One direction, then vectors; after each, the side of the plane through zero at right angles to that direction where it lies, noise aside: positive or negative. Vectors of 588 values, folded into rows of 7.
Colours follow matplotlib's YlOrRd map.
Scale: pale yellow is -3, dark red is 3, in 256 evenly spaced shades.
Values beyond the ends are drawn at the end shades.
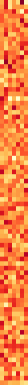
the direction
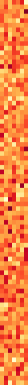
positive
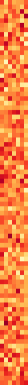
negative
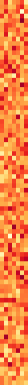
positive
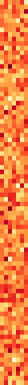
positive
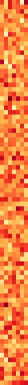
negative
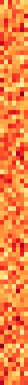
negative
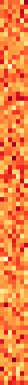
negative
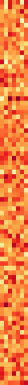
negative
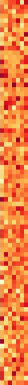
negative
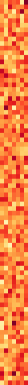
negative
